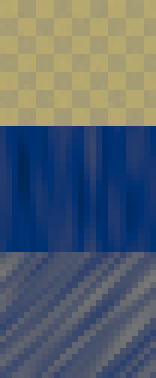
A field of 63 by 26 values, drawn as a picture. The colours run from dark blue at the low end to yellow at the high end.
It is made of 3 by 1 panels. Panel 1,1: high, checkered, faint in contrast. Panel 2,1: very low, streaked downward, faint in contrast. Panel 3,1: low, slanting up to the right.
